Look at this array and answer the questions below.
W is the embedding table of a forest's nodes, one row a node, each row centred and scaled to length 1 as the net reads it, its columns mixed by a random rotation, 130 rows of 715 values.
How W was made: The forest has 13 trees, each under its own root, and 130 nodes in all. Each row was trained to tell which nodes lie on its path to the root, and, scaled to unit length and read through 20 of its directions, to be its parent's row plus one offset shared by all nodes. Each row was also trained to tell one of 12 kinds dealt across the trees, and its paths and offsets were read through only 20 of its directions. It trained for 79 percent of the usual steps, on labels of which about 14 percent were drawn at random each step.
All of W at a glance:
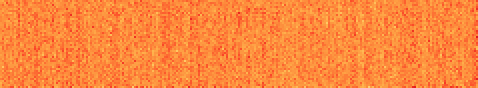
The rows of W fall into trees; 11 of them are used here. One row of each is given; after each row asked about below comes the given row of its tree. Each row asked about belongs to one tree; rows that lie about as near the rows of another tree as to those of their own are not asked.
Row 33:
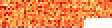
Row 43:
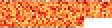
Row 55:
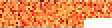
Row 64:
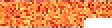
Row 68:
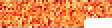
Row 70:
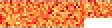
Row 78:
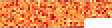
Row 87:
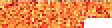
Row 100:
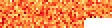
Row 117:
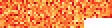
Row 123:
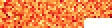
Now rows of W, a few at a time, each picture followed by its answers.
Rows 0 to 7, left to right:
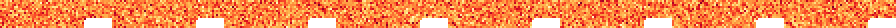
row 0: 100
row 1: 68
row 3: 78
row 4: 43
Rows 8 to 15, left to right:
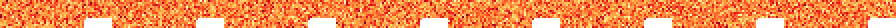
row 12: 68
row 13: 68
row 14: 78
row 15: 100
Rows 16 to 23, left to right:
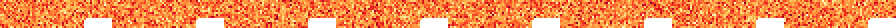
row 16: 123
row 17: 68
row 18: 78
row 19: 78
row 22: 117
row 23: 117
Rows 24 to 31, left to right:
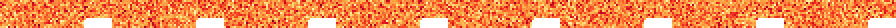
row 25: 78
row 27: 43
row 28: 33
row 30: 117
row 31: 87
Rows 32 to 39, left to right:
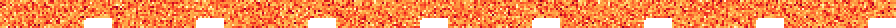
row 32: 43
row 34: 78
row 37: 117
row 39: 43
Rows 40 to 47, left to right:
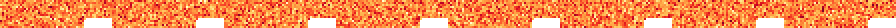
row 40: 78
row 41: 33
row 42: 68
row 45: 123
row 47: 64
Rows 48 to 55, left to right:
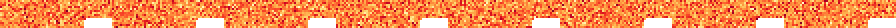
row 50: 33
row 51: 43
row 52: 68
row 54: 100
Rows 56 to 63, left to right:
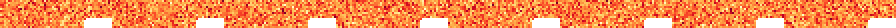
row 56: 68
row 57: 123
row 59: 64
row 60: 117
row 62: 68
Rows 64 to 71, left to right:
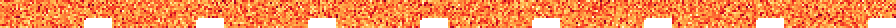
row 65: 68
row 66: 117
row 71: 43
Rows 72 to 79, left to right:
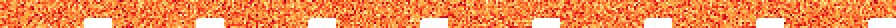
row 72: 43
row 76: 117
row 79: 123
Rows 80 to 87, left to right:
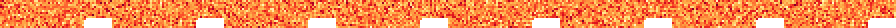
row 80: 33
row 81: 87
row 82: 43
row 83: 117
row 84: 117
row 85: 68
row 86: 68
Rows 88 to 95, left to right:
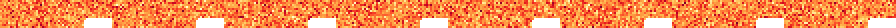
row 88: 78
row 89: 33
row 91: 55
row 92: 33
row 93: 78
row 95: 117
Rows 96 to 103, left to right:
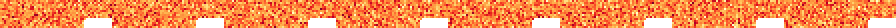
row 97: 43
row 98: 87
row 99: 78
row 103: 100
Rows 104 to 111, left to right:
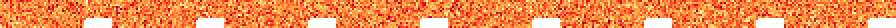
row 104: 64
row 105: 100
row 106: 33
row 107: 43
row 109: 117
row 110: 33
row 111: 43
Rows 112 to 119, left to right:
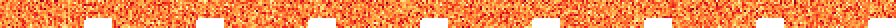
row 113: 100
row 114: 33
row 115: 123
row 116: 43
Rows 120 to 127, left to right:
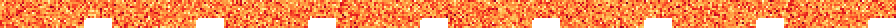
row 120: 87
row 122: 100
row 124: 68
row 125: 117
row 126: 78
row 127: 123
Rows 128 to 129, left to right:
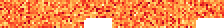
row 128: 87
